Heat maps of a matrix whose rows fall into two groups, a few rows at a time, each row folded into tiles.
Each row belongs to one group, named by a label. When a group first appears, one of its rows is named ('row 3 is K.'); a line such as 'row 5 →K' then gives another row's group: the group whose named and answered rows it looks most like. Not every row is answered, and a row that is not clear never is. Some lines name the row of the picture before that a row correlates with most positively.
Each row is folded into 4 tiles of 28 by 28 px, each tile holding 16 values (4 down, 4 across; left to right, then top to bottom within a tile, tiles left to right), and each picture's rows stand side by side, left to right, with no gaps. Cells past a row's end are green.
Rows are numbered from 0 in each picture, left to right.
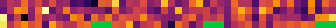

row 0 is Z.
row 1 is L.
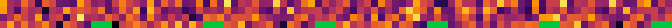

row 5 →L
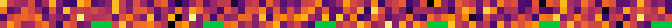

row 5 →L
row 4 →Z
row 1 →L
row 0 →L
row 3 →Z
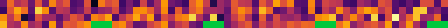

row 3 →L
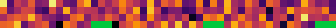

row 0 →L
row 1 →Z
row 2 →L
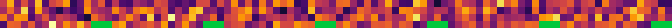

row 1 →L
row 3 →L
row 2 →Z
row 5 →L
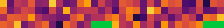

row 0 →L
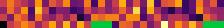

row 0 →Z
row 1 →Z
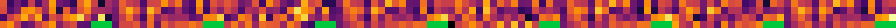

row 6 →Z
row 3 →Z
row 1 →Z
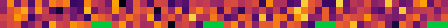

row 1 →L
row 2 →L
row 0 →Z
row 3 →L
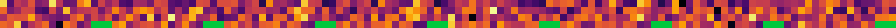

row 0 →L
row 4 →Z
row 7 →Z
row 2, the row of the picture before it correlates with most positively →2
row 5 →L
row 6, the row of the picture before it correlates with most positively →1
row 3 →L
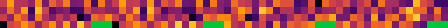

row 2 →Z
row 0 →Z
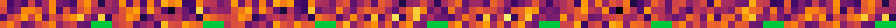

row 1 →Z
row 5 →Z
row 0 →L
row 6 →L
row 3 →L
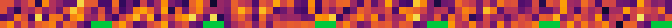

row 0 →L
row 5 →L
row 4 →Z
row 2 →Z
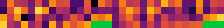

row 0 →Z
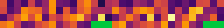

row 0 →L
